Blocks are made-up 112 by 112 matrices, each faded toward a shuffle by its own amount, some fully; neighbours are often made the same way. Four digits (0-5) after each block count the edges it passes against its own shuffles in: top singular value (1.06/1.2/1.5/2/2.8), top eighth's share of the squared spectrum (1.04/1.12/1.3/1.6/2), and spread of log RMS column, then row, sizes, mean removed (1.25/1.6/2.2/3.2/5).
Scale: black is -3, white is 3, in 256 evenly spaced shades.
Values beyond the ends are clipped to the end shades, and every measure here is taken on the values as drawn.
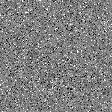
3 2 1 0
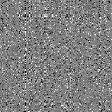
4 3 2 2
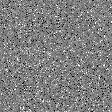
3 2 0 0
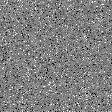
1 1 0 1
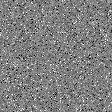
0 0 0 0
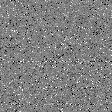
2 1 0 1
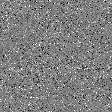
1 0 0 0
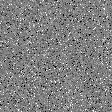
0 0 0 0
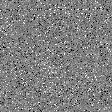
1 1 1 1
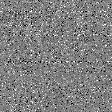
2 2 2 2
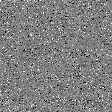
1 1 0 1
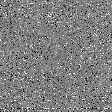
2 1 0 2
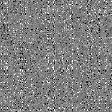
4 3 3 2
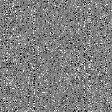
4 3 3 1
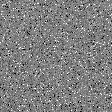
2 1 0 0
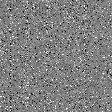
3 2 1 1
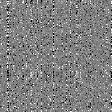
4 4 3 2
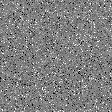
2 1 0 0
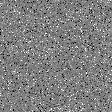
0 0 0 0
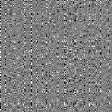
5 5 4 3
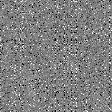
4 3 3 1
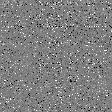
2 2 1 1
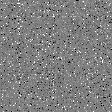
1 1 1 1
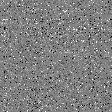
1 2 1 2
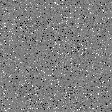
1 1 1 1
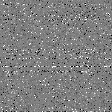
2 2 1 2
